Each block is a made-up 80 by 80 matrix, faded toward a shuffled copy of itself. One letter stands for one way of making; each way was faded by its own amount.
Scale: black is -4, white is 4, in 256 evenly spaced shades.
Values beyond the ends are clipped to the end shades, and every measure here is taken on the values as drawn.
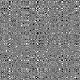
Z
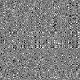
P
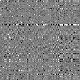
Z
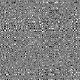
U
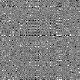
Z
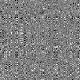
P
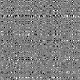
Z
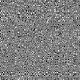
P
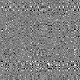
Z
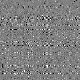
U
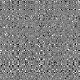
Z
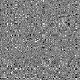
P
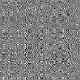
Z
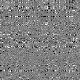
U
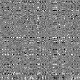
Z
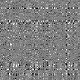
Z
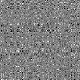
P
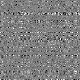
U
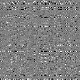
U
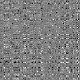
Z
